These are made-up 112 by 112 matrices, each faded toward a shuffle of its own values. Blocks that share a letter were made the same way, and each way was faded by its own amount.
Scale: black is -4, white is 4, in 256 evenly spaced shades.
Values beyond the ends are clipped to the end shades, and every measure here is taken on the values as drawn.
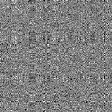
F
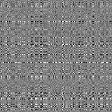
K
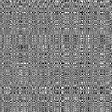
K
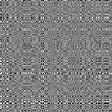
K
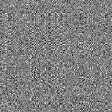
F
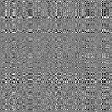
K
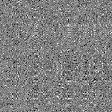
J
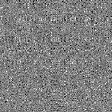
J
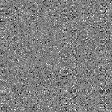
J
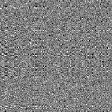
F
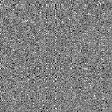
F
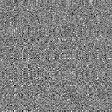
F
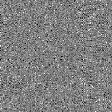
J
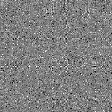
J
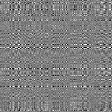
K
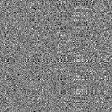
F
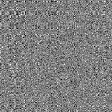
F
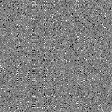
J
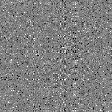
J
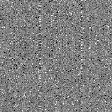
J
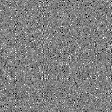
J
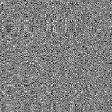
F
